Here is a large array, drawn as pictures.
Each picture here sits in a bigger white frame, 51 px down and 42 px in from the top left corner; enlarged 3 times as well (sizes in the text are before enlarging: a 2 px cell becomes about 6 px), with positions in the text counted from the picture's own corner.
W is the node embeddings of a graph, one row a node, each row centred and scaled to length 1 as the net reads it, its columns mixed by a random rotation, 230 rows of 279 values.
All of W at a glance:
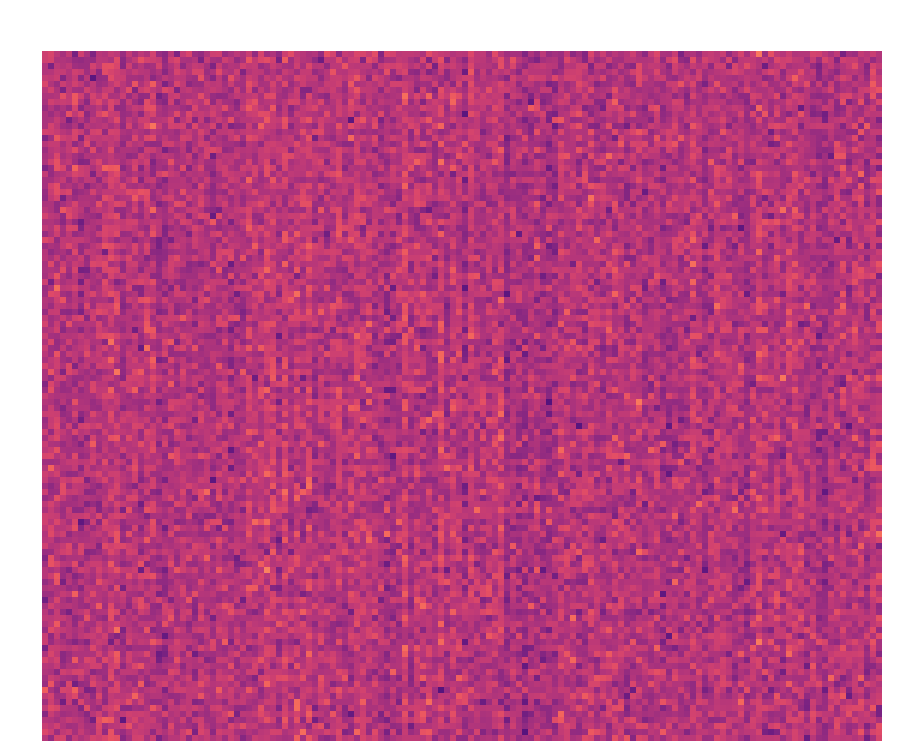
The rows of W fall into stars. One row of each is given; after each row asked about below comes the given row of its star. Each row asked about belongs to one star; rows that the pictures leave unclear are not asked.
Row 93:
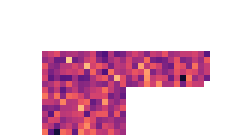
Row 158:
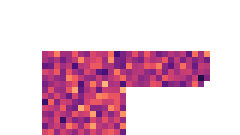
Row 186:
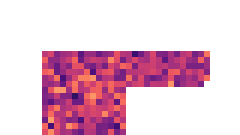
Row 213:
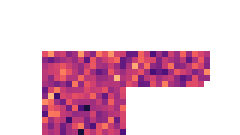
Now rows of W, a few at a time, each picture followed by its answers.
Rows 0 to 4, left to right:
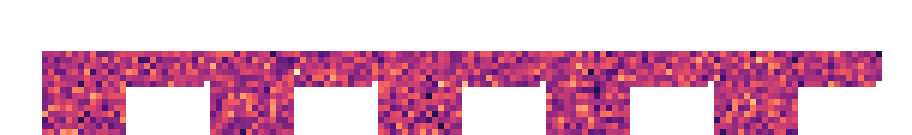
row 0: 186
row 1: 93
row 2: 158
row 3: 93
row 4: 93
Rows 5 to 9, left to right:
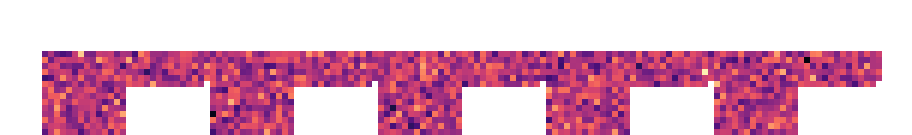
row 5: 213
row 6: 213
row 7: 93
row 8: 186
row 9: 213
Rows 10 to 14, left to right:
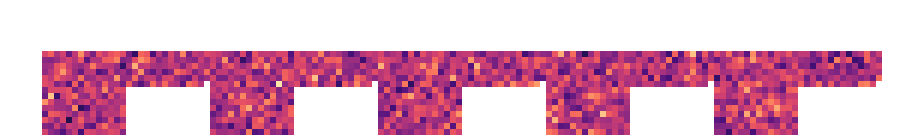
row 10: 213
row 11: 93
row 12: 93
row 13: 186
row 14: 158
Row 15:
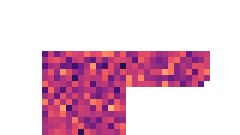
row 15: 213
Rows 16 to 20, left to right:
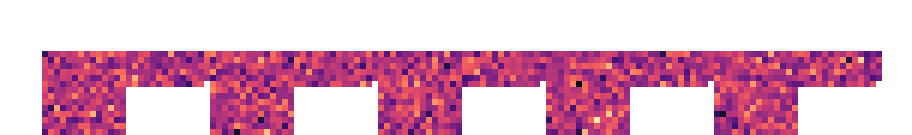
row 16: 213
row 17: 158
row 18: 93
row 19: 93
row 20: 93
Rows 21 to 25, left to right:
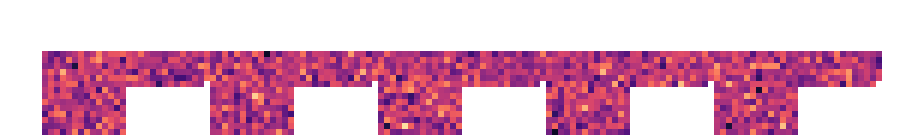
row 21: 213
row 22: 186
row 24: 93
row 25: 93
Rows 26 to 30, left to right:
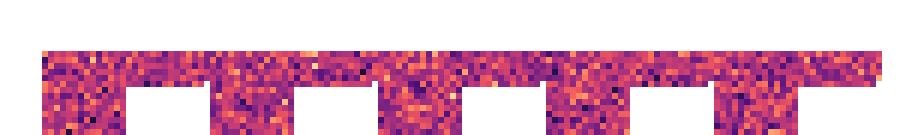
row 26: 186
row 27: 213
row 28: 93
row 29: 213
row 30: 158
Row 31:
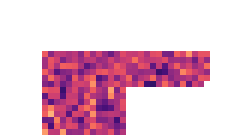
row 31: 186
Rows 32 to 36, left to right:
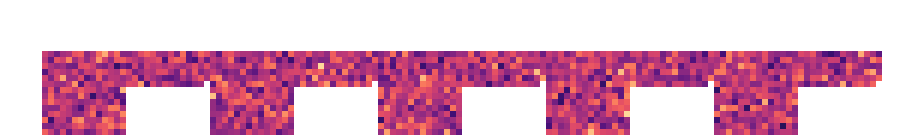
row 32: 213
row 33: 93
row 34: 186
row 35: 158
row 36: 186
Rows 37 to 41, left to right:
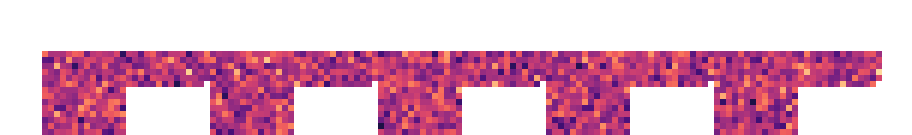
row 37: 158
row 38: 213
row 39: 158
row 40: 213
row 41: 186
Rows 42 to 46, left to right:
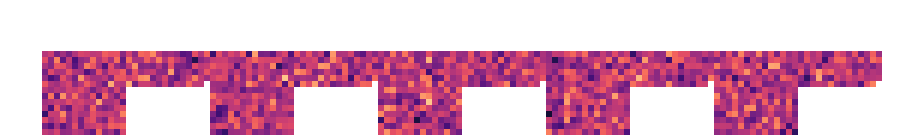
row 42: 213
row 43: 93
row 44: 186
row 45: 213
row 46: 93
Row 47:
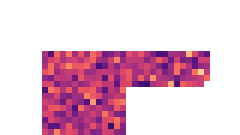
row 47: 186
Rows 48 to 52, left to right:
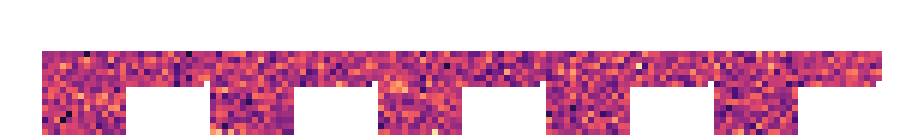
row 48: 158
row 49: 186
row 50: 158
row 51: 213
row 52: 93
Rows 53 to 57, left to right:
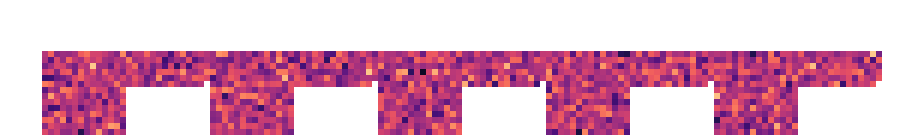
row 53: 213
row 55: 213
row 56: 93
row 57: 93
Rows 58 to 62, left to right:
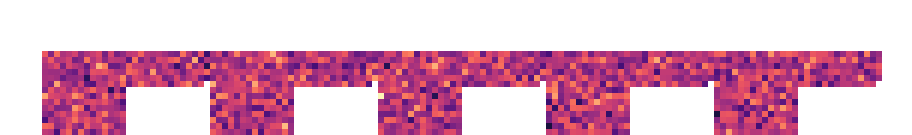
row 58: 93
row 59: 213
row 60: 93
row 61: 158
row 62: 213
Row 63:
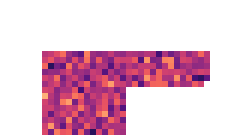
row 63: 93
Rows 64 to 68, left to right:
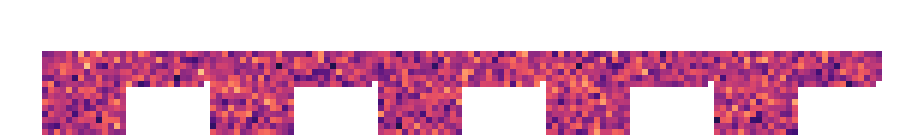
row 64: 213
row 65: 158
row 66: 186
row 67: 158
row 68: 186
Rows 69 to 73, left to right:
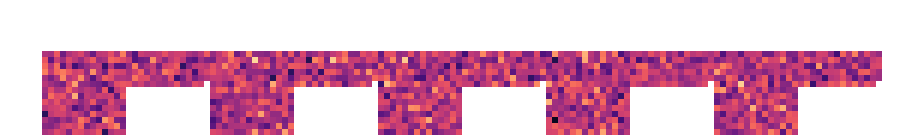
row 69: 213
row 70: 158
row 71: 93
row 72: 213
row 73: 158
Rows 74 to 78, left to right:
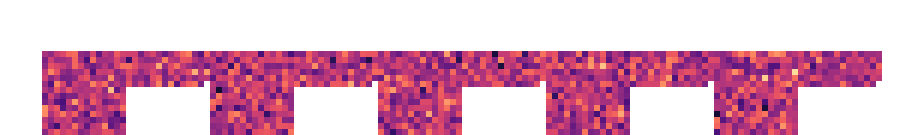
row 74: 186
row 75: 213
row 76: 158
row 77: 93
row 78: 213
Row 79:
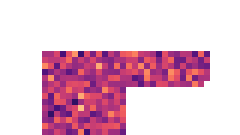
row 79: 93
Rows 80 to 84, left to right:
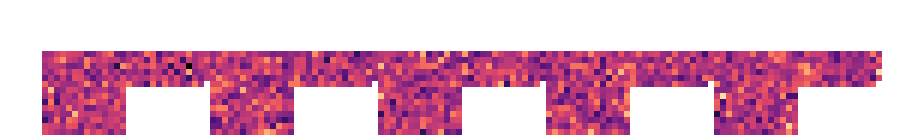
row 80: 158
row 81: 158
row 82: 93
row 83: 186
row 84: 213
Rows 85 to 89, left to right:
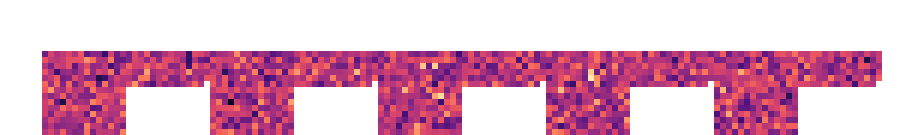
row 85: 158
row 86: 186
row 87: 158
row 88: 186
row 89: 213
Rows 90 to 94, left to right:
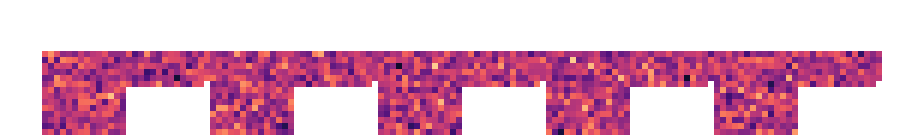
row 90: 158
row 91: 186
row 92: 93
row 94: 158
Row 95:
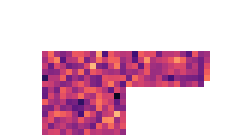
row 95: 213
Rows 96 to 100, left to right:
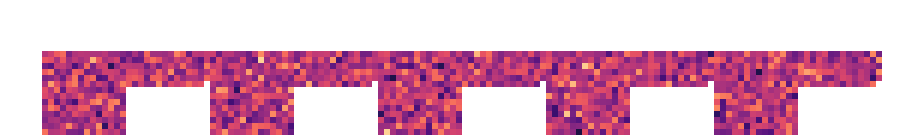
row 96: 158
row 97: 186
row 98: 213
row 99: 93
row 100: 93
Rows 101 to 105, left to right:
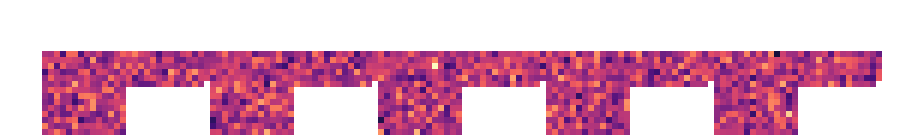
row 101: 186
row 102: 158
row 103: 93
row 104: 186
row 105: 93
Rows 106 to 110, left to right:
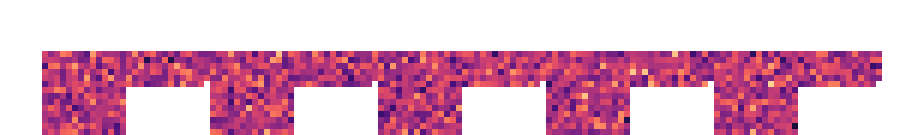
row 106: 186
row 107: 158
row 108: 93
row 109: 93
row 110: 93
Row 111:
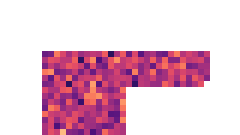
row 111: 186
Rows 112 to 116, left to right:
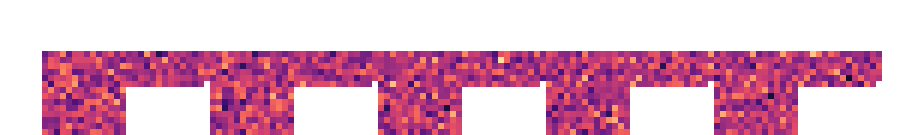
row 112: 158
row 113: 158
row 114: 93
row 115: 213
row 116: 213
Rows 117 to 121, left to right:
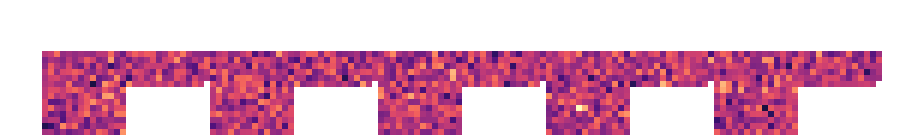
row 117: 158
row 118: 158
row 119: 93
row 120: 93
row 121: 158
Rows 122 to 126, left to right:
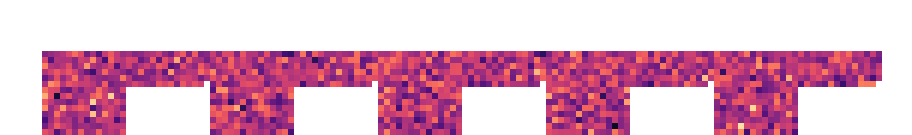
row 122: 158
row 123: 186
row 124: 186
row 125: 186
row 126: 93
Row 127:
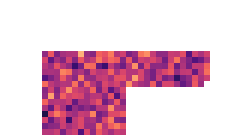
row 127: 213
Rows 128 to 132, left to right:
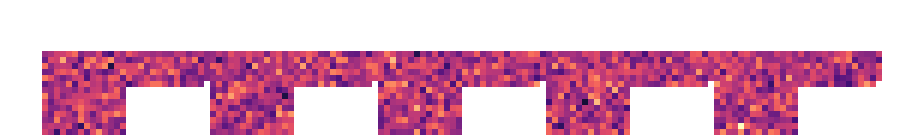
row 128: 93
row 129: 213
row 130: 93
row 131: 186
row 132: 158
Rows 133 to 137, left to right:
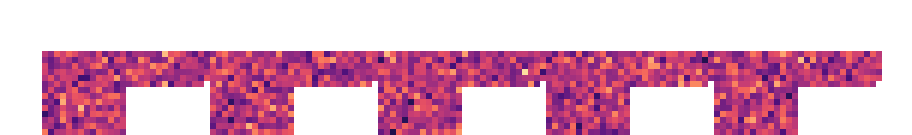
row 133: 93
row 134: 158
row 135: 158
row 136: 93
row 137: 213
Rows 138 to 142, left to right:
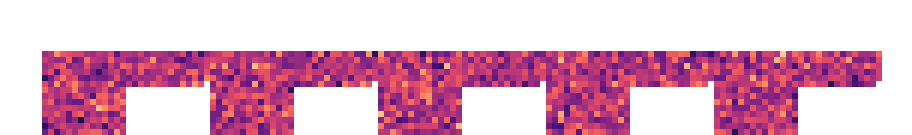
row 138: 158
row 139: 93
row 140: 186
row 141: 158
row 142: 213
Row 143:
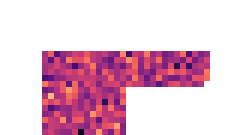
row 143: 213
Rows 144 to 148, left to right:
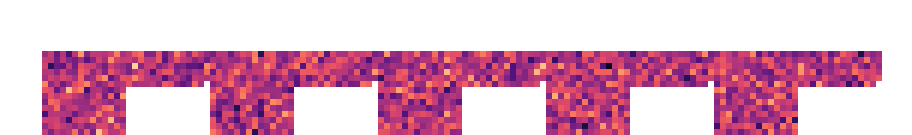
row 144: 213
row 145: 93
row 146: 213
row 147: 213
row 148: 158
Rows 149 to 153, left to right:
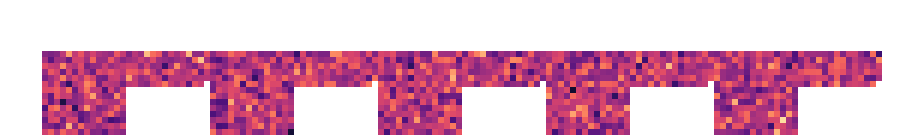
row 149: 186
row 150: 93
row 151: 213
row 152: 93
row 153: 93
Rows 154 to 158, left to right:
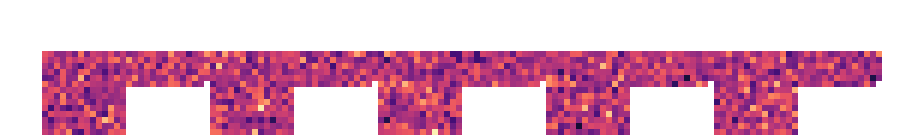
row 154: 213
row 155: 186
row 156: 158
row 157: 93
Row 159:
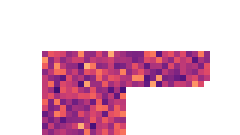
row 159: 213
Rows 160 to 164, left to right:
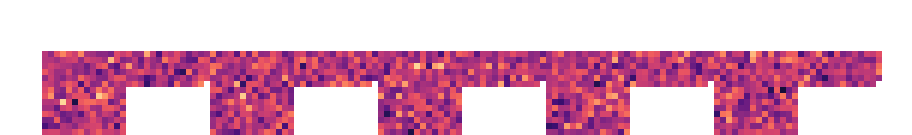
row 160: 158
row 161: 93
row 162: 93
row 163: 158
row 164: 213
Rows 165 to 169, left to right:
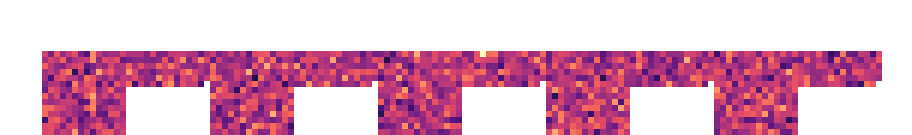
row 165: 186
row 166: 93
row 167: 213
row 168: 186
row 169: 158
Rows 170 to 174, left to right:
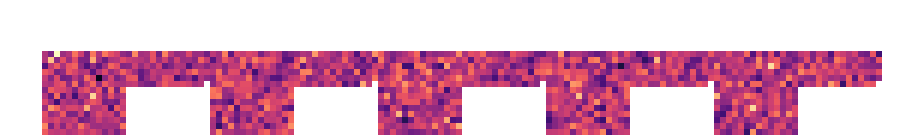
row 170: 186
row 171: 158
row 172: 213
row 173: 158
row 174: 93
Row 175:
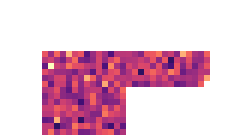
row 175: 186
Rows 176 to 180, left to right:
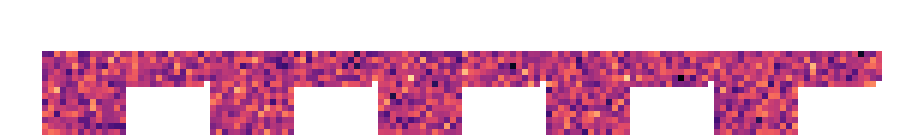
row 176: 186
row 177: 158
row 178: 158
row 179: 213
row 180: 158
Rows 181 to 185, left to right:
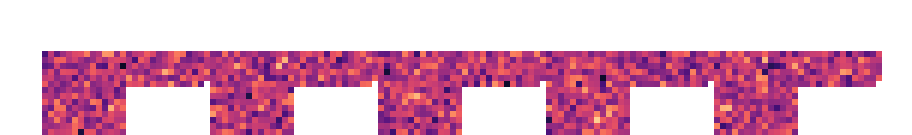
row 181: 213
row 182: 186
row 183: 93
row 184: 158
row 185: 186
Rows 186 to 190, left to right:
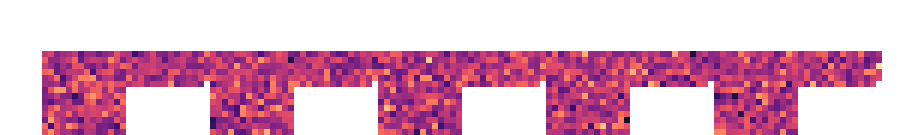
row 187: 158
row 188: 186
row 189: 213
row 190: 186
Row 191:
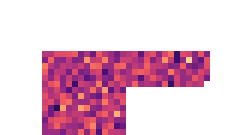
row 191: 93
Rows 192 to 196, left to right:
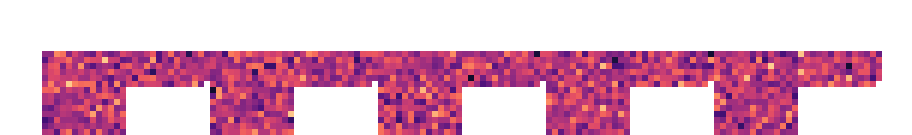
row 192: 158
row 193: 213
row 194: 186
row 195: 93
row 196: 93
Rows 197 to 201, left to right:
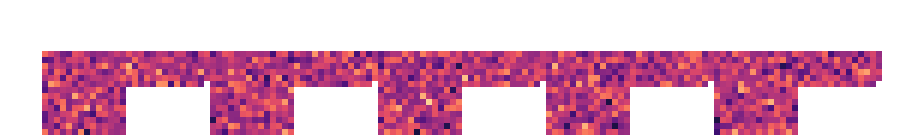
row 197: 93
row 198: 158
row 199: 186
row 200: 186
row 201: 158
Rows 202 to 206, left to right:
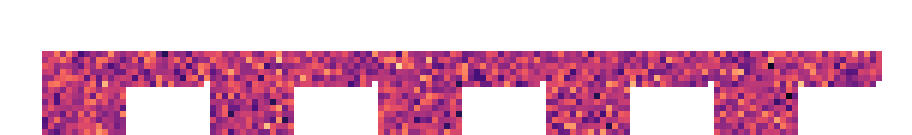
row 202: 158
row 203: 213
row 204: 186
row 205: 158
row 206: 213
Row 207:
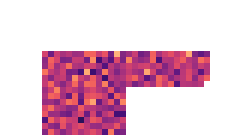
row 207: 186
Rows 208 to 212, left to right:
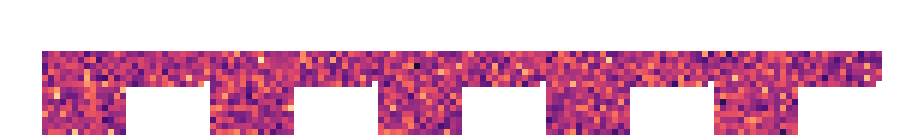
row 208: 186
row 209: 186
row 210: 186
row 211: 93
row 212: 213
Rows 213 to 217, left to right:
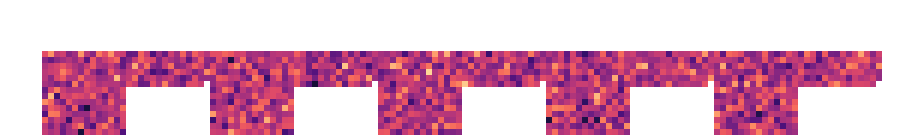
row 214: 186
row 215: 213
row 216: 186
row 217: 186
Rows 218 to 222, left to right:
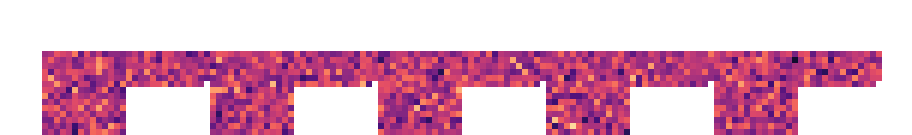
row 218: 93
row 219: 158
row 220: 158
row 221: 186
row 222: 158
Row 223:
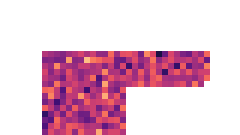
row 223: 158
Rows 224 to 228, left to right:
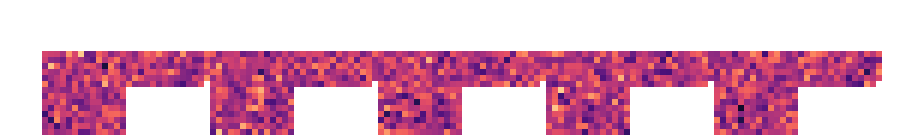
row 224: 213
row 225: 186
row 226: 186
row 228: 213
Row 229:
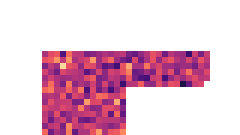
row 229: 158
